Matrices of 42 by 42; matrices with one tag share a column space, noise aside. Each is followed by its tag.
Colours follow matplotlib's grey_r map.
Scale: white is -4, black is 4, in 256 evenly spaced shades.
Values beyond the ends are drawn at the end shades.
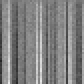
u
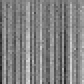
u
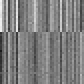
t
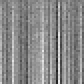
u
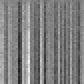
u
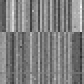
t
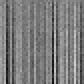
u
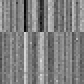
t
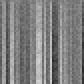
u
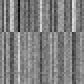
t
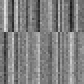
t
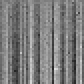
u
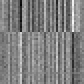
t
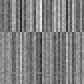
t
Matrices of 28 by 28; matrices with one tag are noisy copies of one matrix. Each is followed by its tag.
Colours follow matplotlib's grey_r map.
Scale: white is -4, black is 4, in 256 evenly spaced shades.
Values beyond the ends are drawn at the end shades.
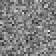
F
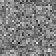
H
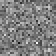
H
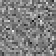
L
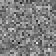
H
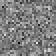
H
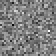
F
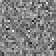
L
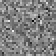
L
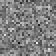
H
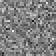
L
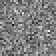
F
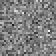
F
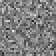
L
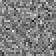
L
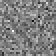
L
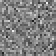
L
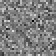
L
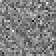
L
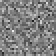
L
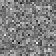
H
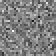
L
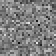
H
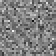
L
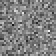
F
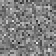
H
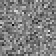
F
